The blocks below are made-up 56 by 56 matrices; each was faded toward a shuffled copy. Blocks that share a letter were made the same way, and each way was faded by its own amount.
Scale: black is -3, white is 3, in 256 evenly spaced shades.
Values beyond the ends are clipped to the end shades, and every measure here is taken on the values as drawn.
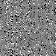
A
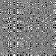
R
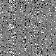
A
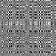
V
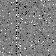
A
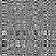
R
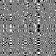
R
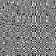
R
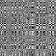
V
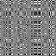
V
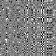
R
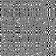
R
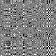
R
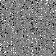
A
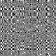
R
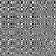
V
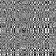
V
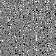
A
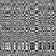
V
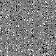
A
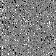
A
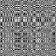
V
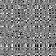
R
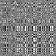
V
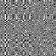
R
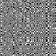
R
